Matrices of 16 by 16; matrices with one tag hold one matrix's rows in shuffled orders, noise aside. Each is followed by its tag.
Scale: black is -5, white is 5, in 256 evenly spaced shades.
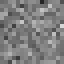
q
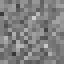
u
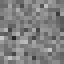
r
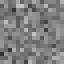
u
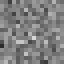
u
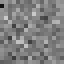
u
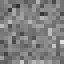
q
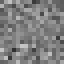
r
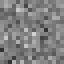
u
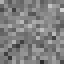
q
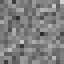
q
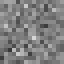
u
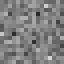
r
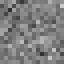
q
